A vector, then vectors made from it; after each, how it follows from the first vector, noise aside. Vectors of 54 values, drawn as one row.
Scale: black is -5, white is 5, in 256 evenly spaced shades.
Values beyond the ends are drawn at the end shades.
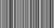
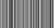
copied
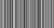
wrapped around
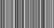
reversed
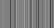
partly zeroed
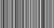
reversed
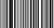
scaled up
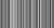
sign-scrambled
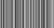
reversed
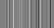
partly zeroed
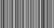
reversed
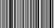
scaled up
